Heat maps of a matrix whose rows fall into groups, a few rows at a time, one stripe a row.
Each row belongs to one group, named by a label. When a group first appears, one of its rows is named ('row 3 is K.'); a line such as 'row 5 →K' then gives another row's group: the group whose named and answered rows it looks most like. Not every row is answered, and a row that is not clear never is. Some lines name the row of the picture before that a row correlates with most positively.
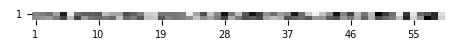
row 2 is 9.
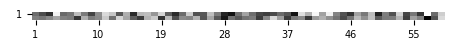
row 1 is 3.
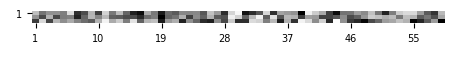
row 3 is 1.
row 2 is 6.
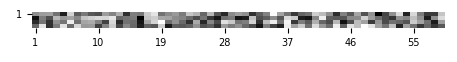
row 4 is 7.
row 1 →9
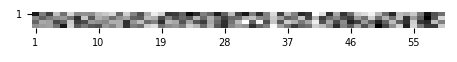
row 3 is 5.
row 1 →7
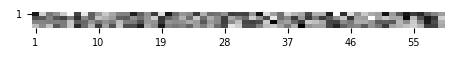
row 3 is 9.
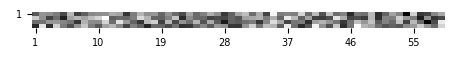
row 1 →5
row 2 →1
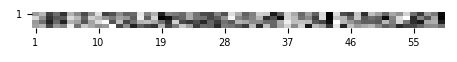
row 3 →1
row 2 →1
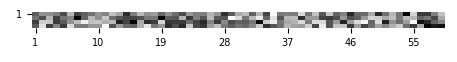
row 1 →5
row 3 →7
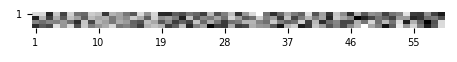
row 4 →7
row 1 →1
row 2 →1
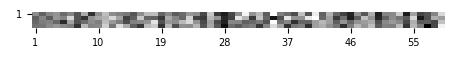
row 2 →5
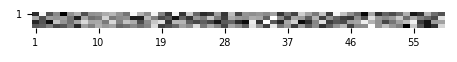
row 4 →6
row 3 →7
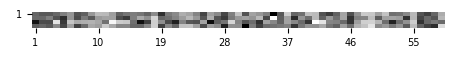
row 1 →6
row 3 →7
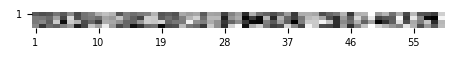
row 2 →9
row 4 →6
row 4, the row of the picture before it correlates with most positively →1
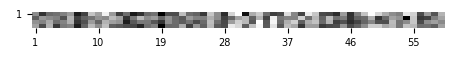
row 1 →6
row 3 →5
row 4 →6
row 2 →5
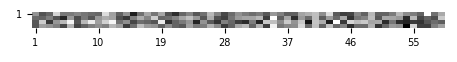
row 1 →3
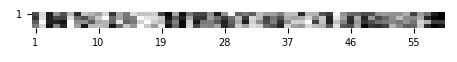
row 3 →1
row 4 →1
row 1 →1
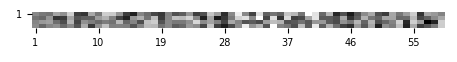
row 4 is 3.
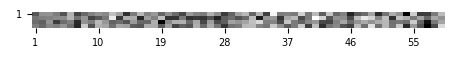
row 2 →7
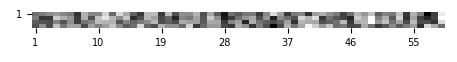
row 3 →6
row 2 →3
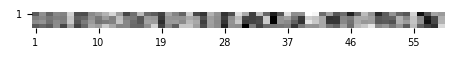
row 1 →5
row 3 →9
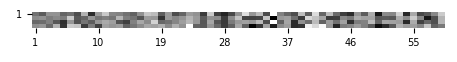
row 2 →9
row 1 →3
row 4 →9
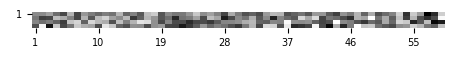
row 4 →7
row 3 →1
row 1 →9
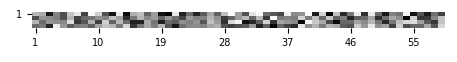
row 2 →5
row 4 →3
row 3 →9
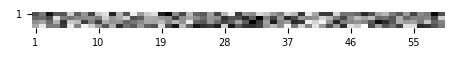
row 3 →9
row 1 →1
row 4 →7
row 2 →3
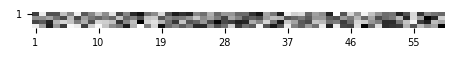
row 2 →9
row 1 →7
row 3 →7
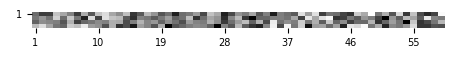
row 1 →3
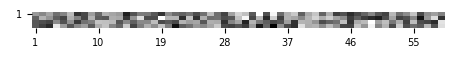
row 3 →6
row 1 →5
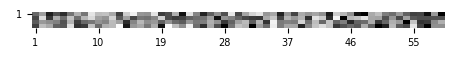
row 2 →7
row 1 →1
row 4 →5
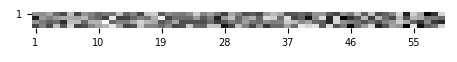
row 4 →5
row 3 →1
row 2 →7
